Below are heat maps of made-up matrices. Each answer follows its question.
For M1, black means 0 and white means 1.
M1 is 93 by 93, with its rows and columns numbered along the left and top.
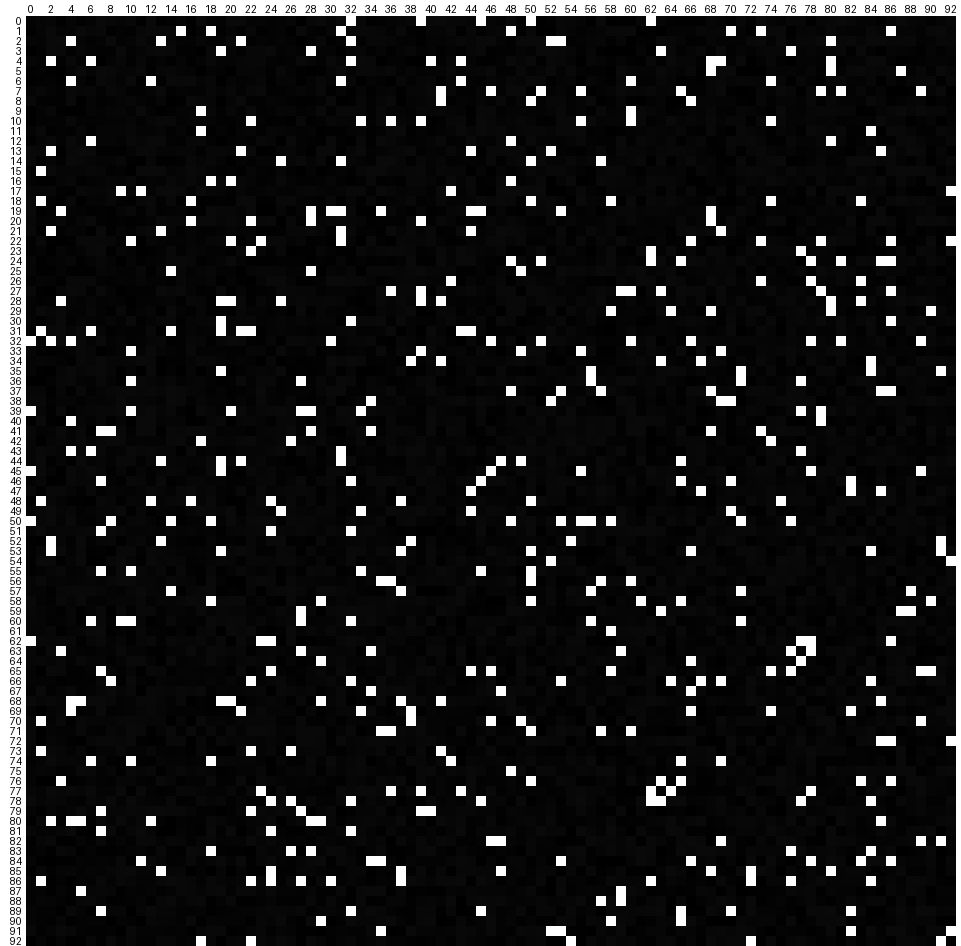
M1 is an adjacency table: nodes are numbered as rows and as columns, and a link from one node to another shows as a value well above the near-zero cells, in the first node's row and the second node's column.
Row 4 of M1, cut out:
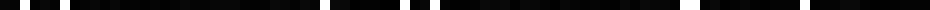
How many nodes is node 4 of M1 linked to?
8
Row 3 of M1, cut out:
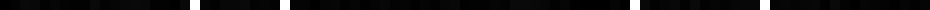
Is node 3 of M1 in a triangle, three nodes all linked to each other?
yes
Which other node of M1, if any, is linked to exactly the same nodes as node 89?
node 46
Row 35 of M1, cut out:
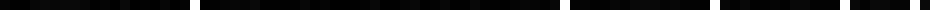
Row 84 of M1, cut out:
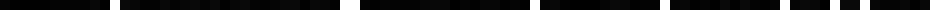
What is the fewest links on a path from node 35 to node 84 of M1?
1
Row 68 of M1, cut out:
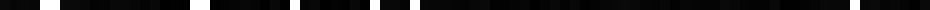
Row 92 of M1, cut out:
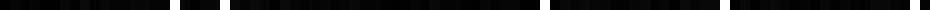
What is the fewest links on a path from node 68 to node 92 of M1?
3
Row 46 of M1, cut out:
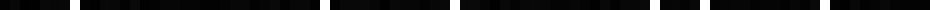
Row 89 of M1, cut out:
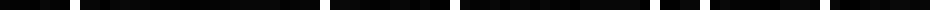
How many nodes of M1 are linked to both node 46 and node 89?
6
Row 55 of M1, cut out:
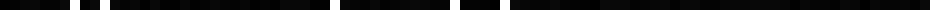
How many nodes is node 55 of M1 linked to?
5
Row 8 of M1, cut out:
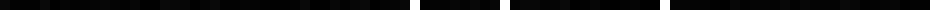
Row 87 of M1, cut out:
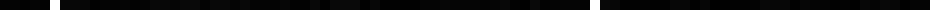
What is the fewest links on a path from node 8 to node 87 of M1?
4
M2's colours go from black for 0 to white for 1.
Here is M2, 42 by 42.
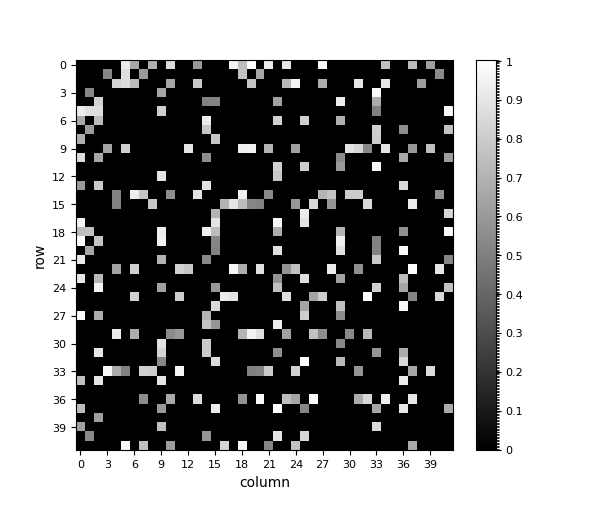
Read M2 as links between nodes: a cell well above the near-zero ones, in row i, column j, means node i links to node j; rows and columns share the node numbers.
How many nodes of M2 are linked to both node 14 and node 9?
4
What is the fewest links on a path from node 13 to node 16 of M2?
4
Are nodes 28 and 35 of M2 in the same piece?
no
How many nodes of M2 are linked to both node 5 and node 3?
3
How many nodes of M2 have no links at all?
1
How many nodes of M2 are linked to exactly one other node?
1
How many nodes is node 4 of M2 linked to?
6
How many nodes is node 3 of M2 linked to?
3
